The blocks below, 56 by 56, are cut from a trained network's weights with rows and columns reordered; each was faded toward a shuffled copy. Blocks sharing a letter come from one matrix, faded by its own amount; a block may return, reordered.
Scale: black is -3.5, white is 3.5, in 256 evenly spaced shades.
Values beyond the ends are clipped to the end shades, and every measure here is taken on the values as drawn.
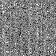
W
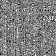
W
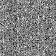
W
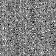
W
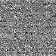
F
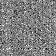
W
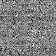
F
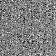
W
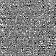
F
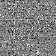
F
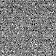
F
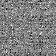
F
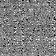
F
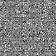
F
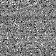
F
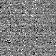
F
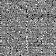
F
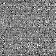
F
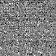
F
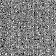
W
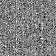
W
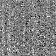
W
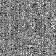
W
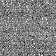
F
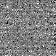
F
